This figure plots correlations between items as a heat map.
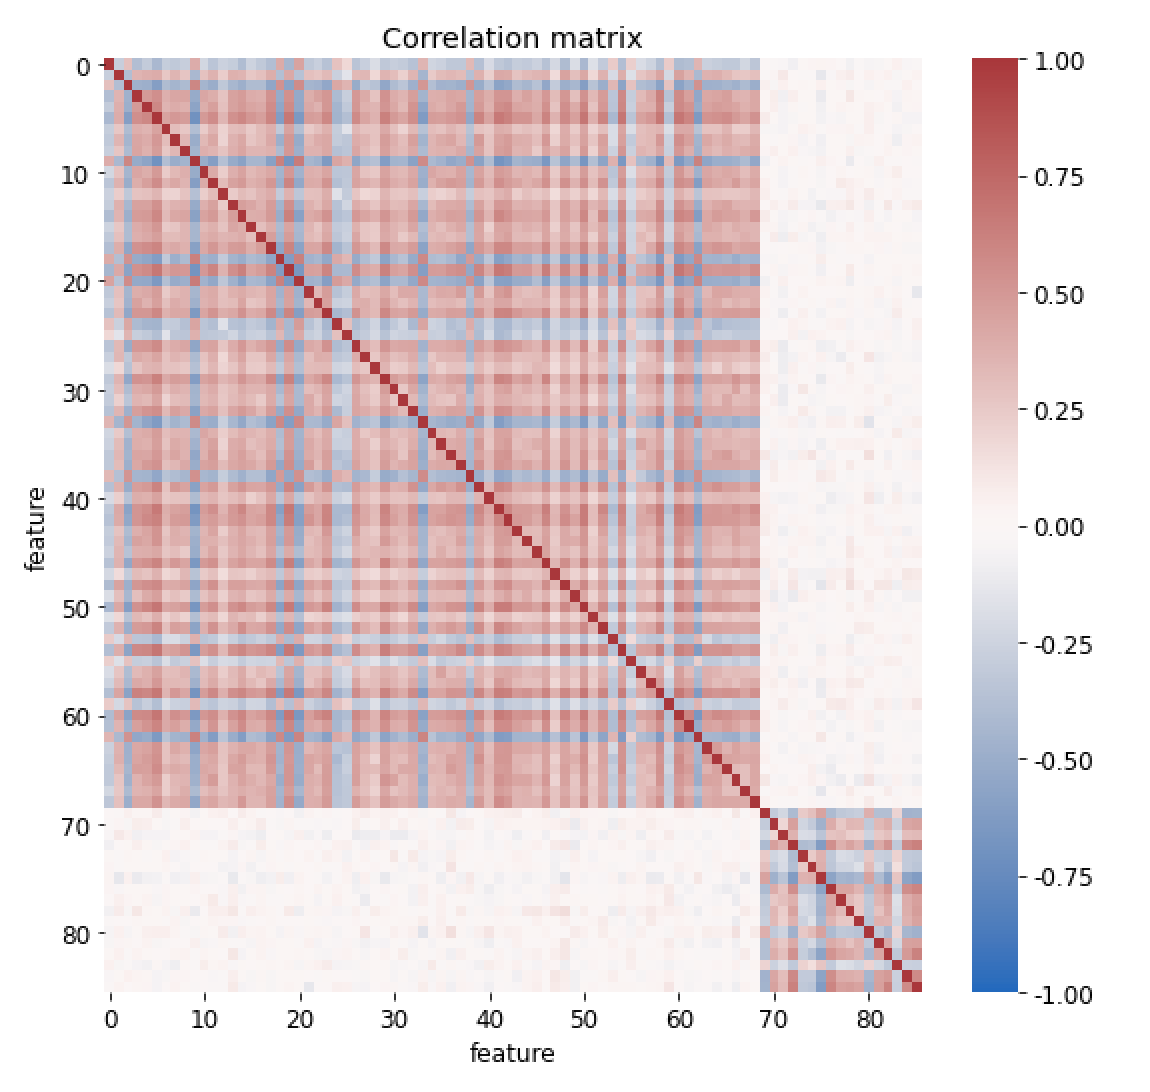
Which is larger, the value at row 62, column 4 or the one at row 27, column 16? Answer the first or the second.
the second
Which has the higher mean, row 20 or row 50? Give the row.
50
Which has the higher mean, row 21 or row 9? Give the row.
21
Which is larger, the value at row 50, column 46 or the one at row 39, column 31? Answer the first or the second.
the first
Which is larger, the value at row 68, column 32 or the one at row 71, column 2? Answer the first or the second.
the first
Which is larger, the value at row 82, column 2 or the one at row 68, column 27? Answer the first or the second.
the second
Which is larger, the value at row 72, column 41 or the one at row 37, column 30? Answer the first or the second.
the second
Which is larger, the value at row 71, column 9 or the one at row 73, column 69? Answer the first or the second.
the second
